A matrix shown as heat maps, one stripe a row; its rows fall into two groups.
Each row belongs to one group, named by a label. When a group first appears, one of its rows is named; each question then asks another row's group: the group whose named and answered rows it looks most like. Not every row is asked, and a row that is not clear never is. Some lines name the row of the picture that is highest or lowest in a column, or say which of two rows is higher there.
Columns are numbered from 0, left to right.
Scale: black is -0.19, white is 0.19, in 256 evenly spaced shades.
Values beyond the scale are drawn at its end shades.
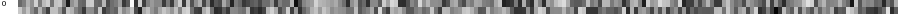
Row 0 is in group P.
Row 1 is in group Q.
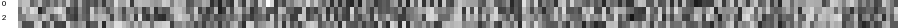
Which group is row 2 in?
P
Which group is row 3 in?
Q
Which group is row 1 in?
P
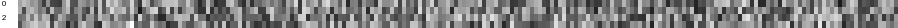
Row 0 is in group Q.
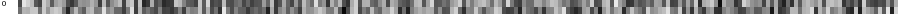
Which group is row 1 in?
P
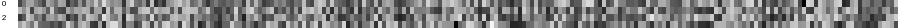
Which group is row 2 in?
P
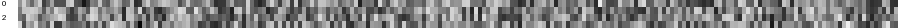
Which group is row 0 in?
Q
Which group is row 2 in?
P
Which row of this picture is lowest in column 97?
2
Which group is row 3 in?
Q
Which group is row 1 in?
P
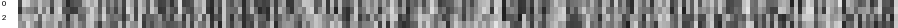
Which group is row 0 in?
P
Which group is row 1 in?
P
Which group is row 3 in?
P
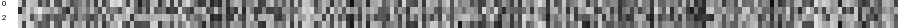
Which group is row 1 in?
P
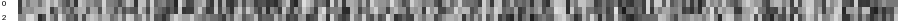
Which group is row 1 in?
P
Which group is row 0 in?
P
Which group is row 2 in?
P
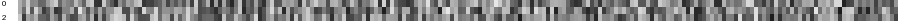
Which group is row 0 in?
P
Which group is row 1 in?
Q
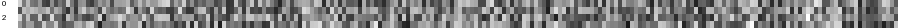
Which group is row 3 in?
P
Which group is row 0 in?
Q
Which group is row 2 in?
Q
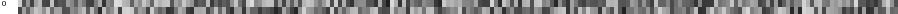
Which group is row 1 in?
P
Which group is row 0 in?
Q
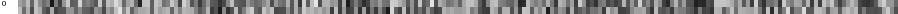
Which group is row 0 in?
Q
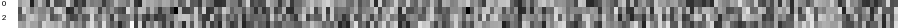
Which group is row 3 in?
P
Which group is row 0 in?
Q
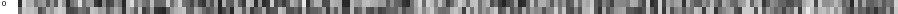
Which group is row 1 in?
P
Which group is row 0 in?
P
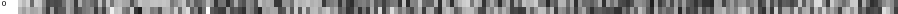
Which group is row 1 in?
Q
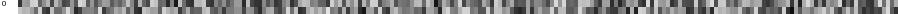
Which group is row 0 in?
P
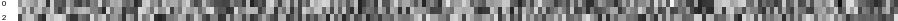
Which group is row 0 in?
Q
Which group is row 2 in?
P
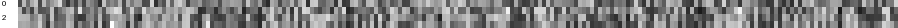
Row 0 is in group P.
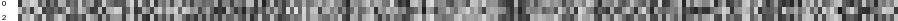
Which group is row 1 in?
Q
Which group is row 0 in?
P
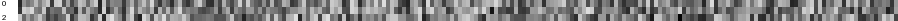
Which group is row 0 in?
P
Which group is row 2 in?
Q
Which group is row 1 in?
P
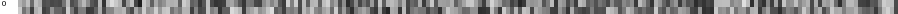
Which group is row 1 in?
Q
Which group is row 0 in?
Q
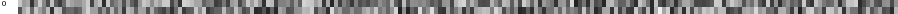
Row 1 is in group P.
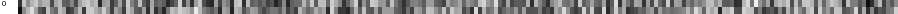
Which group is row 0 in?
P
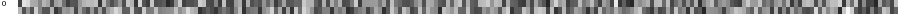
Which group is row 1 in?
Q
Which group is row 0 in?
P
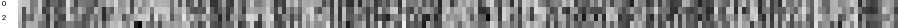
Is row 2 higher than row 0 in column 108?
Yes
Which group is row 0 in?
Q
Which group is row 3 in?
Q
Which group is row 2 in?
Q
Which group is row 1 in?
Q
